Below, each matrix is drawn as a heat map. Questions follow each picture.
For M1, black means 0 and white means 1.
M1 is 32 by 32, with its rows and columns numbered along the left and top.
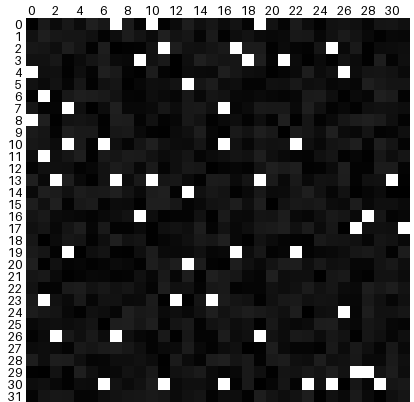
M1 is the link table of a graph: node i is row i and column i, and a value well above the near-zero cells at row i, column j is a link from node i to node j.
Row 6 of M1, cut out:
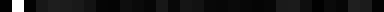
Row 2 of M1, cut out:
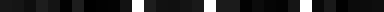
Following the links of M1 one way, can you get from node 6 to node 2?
no
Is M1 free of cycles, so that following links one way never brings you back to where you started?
yes
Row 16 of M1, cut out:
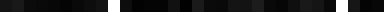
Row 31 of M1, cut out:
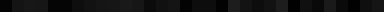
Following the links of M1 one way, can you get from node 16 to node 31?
no
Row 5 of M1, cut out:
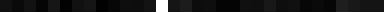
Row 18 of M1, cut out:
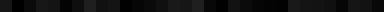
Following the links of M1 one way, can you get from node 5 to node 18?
yes
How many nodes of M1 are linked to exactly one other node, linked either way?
10
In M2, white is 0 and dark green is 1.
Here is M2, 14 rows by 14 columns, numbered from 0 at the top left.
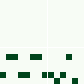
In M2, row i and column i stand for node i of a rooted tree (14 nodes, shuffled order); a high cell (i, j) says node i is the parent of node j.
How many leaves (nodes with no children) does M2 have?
11
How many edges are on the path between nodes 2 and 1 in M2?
2
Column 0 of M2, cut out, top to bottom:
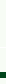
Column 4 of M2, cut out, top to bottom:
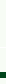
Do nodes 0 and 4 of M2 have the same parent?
yes
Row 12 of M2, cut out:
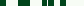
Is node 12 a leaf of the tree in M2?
no
